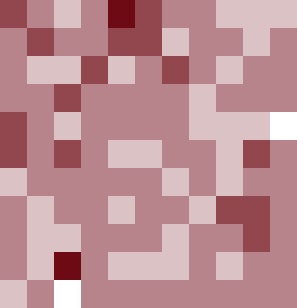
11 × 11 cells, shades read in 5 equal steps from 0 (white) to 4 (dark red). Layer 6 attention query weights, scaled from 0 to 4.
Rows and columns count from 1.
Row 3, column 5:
1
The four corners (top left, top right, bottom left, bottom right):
3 1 1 2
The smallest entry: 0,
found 2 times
